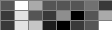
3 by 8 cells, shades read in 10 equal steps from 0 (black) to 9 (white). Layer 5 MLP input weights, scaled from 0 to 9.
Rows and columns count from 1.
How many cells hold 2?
5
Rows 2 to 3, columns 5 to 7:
5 0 3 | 0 2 3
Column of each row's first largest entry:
2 2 8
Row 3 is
2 8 7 1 0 2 3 9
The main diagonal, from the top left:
3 8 7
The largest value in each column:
3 9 7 3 5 3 4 9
